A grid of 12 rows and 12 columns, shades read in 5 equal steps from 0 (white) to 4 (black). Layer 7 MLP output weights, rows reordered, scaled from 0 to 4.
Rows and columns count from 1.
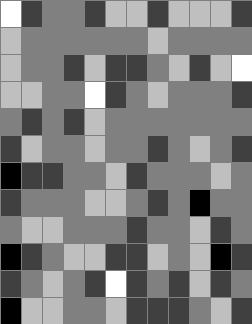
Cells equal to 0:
4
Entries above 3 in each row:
0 0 0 0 0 0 1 1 0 2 0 1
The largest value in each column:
4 3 3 3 3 3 3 3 3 4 4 3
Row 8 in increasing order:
1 1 2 2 2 2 2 2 2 3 3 4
